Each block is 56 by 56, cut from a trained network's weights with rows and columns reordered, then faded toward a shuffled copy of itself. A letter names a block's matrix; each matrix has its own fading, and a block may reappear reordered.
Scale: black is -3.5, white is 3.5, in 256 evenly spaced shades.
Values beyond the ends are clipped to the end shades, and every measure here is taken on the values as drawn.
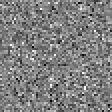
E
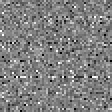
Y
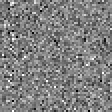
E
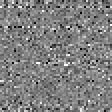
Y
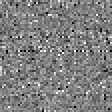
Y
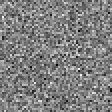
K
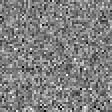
E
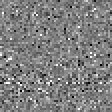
Y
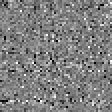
Y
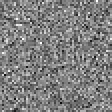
K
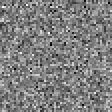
E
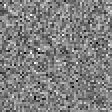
K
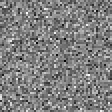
K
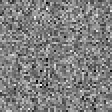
K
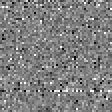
Y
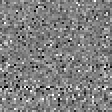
Y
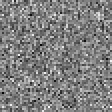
K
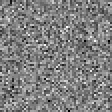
K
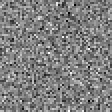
K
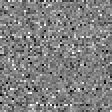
Y
